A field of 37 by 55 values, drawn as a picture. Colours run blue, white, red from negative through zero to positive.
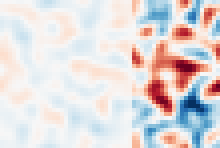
Ninth with the highest average: middle right. Lone odd cells: none. Average level on the scale: 50%. Ninth with the lowest average: bottom right. Grain: blotchy. Seam: vertical, 60% of the way across, the left part calmer. Histogram: heavy tails on both sides. Slope: none.
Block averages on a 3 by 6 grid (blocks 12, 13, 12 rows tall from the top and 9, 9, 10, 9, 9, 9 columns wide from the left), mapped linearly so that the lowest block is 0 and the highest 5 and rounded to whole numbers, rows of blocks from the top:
222323 / 322353 / 222220
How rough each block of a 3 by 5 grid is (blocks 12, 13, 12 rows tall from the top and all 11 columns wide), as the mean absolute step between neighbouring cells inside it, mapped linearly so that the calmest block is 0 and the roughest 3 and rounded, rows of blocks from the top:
0 0 0 2 3 | 0 0 0 2 3 | 0 0 0 2 2
